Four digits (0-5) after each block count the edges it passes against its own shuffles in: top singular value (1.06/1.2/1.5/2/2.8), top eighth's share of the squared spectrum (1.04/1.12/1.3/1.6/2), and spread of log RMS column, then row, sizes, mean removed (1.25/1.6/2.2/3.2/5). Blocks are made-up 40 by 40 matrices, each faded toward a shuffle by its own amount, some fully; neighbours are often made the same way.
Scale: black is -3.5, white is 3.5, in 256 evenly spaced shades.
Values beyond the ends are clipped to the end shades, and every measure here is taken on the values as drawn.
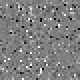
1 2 0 1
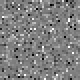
0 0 0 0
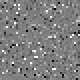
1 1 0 0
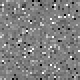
1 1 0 0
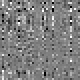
4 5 3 2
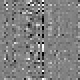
4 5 3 1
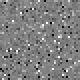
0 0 0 0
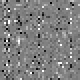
3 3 2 0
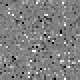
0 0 0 0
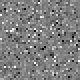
1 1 0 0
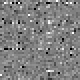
3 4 1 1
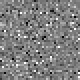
2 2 0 1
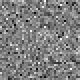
2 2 0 1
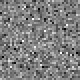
1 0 0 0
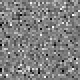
3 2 0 1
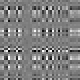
5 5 4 4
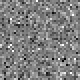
3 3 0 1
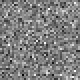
0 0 0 0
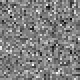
0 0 0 0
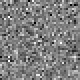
2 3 1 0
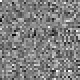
3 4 2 1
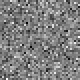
0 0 0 0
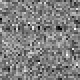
3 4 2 1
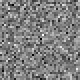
2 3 0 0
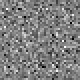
3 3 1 1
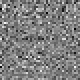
3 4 2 2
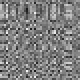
4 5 3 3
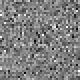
1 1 0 0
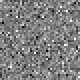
0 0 0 0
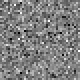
1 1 0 0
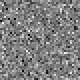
1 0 0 0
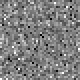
1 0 0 0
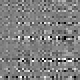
4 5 3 4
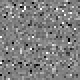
1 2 0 1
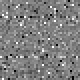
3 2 0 1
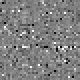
3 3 0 1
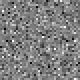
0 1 0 0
